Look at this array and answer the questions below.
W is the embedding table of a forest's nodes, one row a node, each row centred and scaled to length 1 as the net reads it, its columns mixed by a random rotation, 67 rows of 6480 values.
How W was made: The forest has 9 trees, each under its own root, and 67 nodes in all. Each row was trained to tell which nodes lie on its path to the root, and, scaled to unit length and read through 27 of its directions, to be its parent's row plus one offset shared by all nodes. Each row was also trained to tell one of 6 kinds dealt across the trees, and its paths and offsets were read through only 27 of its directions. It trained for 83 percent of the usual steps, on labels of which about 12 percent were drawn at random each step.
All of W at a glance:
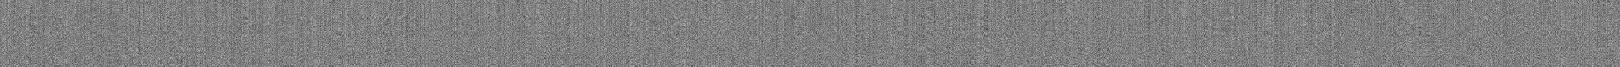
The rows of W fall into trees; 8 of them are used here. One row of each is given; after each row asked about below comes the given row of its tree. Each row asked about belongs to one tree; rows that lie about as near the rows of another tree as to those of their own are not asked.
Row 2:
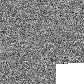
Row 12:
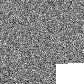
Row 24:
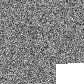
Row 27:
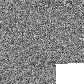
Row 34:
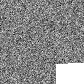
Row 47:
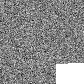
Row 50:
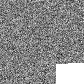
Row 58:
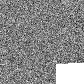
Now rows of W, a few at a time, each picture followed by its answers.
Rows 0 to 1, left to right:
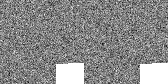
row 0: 12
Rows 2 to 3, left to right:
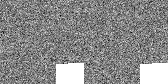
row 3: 47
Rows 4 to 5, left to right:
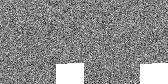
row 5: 12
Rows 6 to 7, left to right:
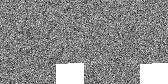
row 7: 12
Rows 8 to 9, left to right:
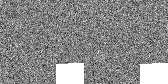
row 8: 50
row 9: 12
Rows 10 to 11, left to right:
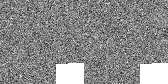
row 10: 12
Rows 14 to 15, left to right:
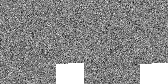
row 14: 58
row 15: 24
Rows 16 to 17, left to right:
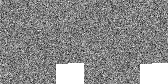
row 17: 27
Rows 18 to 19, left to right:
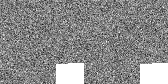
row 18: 27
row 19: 34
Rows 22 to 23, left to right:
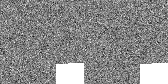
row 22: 12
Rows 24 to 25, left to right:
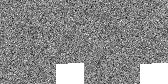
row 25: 24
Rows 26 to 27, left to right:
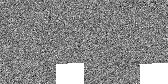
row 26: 47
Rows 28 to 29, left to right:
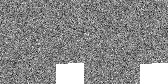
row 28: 24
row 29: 27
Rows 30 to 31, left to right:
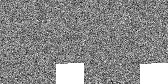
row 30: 24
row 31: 47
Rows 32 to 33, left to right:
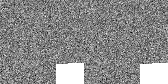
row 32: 47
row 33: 47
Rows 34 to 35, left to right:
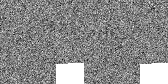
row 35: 24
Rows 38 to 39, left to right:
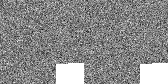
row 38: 58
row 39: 2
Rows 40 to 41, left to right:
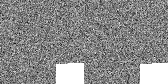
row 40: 12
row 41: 2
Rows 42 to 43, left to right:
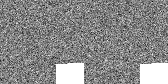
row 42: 24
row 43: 47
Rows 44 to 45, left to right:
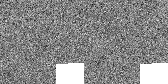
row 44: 12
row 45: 24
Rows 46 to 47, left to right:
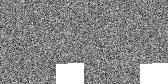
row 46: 58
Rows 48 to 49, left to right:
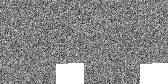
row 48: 47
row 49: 12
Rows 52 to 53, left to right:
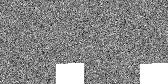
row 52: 58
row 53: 47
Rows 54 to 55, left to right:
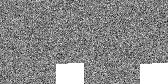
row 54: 50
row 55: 58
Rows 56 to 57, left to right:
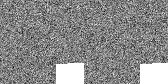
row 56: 24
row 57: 34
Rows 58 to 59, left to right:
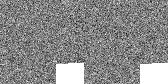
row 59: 24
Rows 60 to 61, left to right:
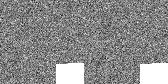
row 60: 50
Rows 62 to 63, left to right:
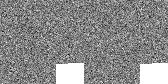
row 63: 27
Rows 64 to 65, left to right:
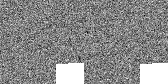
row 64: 34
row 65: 2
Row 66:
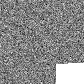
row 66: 2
